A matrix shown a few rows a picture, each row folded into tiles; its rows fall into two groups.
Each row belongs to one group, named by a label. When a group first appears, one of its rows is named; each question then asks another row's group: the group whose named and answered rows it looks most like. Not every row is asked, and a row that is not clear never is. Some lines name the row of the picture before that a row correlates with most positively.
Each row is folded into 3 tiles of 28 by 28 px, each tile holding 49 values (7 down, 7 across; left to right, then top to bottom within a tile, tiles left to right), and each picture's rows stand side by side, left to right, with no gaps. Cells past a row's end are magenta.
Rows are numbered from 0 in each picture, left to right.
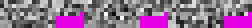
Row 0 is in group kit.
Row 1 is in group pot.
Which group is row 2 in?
kit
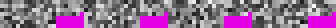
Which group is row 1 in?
kit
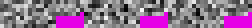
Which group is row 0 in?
kit
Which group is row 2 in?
pot
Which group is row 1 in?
pot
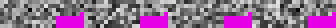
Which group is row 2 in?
kit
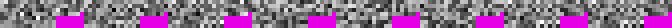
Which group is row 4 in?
kit
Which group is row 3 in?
kit
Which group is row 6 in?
pot
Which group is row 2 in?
pot
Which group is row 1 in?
pot
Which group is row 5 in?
kit
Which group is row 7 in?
pot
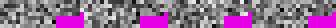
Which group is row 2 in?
pot
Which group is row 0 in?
pot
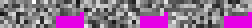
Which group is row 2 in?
kit
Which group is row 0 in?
pot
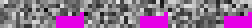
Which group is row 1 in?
pot
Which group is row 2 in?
kit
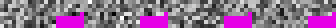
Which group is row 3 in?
pot
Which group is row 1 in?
pot
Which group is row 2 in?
kit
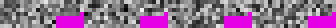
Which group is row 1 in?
pot
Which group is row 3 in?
kit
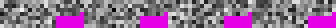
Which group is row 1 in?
pot
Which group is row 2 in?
kit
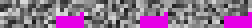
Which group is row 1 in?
kit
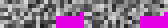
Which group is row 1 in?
kit
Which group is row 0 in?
kit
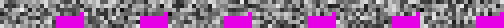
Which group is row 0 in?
pot
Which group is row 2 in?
pot
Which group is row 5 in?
kit
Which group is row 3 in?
kit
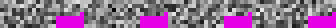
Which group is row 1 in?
pot
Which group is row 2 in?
kit
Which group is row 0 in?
kit
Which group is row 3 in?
kit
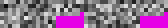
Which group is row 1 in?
kit
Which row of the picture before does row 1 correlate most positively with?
0
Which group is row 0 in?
kit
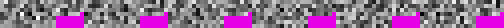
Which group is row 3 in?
pot
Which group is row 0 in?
pot
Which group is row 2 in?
pot
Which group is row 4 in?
kit
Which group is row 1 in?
pot
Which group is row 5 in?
pot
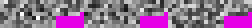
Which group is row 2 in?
kit
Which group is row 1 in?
pot
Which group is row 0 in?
pot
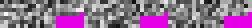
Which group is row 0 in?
kit
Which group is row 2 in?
kit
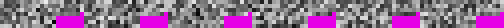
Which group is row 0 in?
pot
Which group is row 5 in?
kit
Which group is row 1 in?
kit
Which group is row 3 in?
kit
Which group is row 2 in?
pot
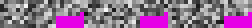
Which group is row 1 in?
pot
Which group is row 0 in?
kit
